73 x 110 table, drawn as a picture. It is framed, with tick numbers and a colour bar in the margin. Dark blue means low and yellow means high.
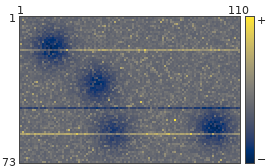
Histogram: heavy tails on both sides. Dips: four. Slope: none. Average level on the scale: 40%. Odd lines: rows 17, 46 and 59.
